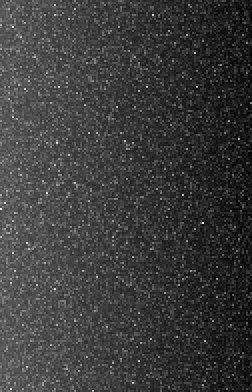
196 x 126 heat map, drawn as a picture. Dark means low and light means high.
There are no regular stripes. There is an overall slope up to the left. The grain is fine, like static.
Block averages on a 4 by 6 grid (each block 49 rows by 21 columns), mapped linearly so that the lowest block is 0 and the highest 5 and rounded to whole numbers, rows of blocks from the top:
5 4 3 2 1 0 / 5 4 3 2 1 0 / 5 4 3 2 1 0 / 5 4 3 2 1 0
